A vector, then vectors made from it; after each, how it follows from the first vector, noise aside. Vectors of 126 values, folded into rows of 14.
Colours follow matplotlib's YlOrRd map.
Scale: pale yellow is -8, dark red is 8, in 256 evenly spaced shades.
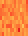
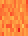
copied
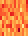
scaled up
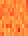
copied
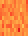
copied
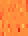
partly zeroed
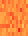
sign-scrambled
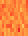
copied
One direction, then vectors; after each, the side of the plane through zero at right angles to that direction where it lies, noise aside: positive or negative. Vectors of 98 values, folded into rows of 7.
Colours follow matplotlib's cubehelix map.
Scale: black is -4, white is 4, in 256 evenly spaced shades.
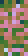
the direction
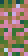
positive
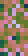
positive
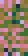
negative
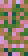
negative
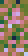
positive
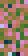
positive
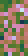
positive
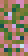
negative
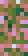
negative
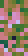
positive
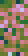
positive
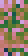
negative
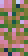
negative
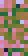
negative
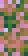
negative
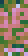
positive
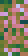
positive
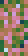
positive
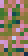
negative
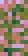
negative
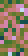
positive
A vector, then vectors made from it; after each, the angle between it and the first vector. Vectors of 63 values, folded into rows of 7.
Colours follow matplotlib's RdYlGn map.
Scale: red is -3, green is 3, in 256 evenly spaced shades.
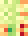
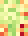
nearly parallel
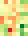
nearly opposite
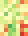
nearly parallel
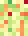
partly aligned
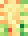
nearly opposite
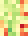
nearly parallel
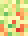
partly aligned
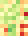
nearly parallel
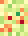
orthogonal
